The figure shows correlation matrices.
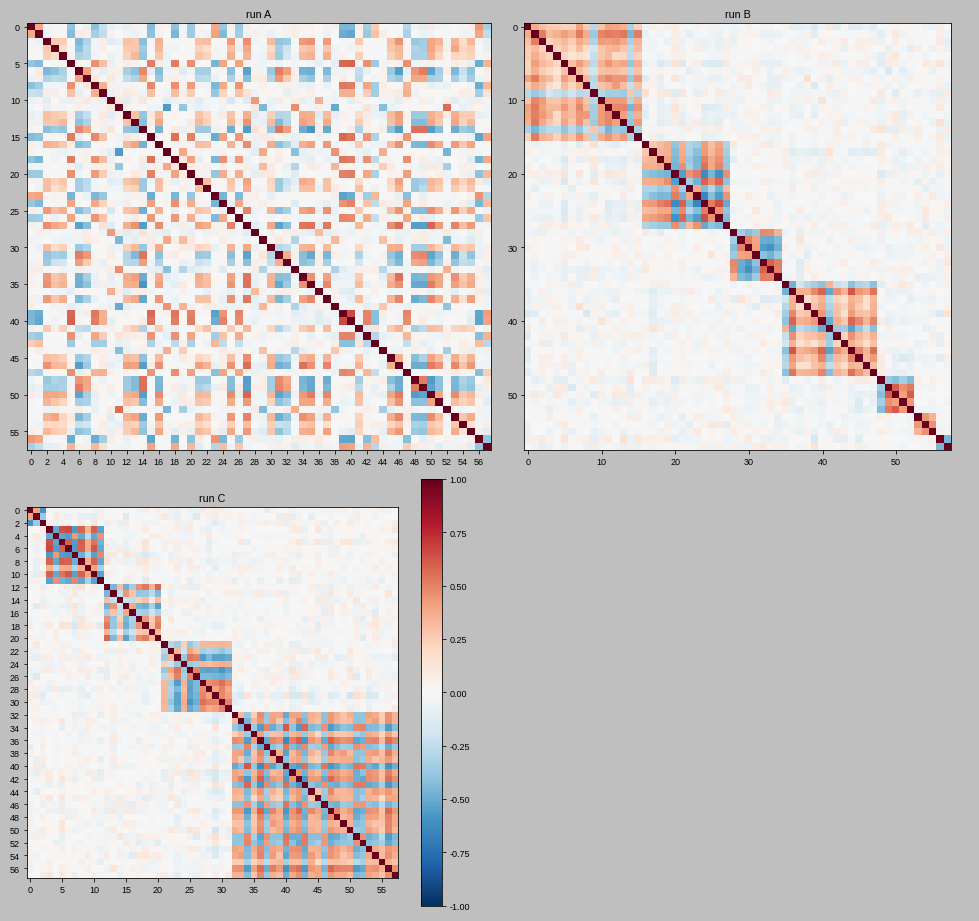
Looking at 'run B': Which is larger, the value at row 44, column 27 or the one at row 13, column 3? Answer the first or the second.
the second
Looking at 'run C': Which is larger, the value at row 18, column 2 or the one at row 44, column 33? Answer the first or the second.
the second
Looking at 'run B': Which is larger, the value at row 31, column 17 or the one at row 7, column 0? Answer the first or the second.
the second
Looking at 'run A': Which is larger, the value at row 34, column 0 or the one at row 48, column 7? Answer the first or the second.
the second
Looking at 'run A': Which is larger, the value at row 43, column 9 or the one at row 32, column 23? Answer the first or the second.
the second
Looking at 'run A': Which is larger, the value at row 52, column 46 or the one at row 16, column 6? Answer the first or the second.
the first
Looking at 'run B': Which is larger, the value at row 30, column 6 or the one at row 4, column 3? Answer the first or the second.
the second
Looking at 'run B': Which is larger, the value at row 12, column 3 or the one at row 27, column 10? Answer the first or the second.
the first
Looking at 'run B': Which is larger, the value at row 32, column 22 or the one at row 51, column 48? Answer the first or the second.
the first
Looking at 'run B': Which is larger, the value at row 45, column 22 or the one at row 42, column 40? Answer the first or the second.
the second
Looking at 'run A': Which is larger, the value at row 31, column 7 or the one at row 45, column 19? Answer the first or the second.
the first
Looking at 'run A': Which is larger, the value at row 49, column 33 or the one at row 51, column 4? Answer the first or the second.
the second
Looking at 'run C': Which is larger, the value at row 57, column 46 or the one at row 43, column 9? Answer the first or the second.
the second
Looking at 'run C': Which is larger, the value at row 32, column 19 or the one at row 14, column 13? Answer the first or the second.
the first
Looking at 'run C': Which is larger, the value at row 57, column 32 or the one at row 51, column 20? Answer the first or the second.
the first
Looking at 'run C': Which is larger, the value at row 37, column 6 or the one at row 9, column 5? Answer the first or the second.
the second
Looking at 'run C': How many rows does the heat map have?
58
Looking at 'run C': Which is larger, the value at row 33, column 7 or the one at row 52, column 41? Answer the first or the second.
the first
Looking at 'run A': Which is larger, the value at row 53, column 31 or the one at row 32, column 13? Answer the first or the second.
the second
